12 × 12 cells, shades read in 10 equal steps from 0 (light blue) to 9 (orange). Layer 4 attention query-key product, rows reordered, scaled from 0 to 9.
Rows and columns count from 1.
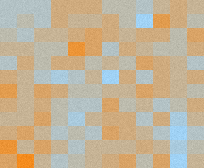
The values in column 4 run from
1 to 5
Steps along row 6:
down down down up up down up down up down up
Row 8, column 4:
3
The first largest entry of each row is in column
4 10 6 5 9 1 1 7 3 2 1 2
